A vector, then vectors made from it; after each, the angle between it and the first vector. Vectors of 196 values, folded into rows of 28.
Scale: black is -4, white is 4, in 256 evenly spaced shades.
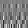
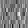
partly opposed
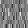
partly opposed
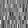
partly aligned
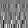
nearly parallel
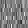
partly opposed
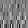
nearly opposite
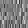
partly opposed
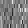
orthogonal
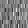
partly opposed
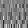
nearly parallel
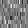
orthogonal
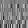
nearly opposite
